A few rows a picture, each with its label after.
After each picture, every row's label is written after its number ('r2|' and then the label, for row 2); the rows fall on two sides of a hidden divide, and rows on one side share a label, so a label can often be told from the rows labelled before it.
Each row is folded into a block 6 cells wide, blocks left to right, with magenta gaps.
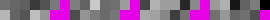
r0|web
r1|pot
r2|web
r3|web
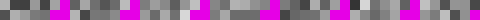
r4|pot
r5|web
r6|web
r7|pot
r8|pot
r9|web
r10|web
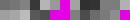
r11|web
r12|pot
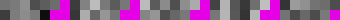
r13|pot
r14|pot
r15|pot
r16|web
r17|web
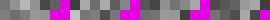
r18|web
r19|web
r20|pot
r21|pot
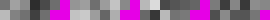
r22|web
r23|web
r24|web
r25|pot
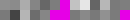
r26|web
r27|web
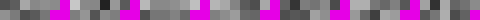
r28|pot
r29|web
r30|pot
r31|web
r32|pot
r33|web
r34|pot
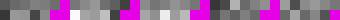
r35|pot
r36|web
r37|web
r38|pot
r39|pot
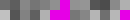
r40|web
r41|web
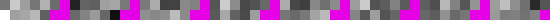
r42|web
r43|pot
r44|web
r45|web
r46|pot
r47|web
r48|pot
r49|web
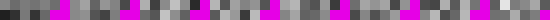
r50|pot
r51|web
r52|pot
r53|pot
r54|web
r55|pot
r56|pot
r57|web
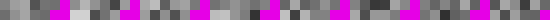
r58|web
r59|web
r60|web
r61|web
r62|web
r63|web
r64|pot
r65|web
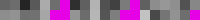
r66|web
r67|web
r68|web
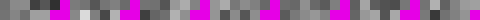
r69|web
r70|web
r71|pot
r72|web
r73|pot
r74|web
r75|web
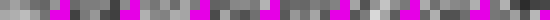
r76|web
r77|pot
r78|web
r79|pot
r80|pot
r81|pot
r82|pot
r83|web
